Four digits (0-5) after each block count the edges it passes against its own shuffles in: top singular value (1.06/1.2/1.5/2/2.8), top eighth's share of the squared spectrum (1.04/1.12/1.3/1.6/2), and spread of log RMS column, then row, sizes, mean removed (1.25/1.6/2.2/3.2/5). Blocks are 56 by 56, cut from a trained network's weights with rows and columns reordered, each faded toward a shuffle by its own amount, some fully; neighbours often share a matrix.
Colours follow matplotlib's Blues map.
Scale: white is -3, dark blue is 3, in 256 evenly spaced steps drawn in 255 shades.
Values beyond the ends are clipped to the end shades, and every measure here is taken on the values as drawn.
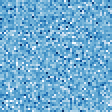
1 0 0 0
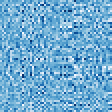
4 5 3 3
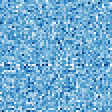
3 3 1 2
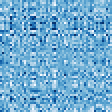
4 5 3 3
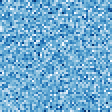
2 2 0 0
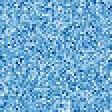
1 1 0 0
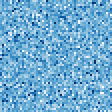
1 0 0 0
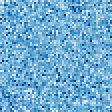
0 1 0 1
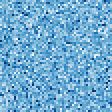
0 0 0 0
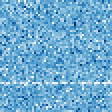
2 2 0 1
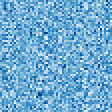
3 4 2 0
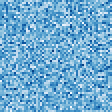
3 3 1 1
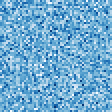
2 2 0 0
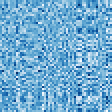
4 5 3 2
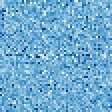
2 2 0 1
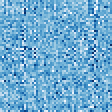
4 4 2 2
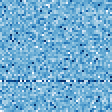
3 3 0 1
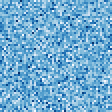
1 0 0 0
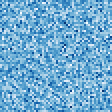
0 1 0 0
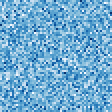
1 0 0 0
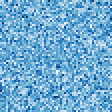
0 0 0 0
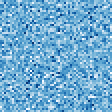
3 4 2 1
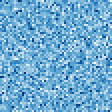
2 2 0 0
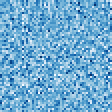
3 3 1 1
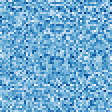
3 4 2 2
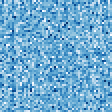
2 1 0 0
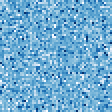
0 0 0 0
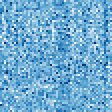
2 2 0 1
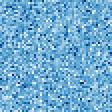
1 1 0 0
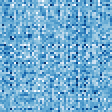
3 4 1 3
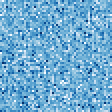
0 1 0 0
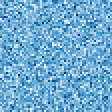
2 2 0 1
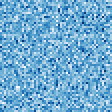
3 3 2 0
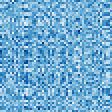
4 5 3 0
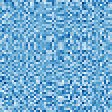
4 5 3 2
